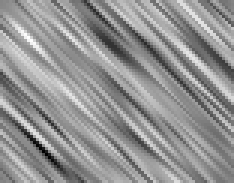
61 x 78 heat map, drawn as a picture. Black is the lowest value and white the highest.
Neither half mirrors the other. The top left is the ninth with the highest average. No single row or column stands out from its neighbours. No overall slope runs across the table. On average the colour sits 60% of the way up the scale. Streaks slant down to the right.
